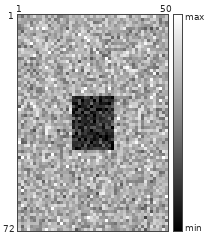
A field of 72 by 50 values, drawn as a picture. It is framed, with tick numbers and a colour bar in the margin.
The ninth with the lowest average is the centre. In the centre lies a patch that is lower than the rest. No overall slope runs across the table. No regular stripes run through it. The values are skewed, with a long tail toward low values.
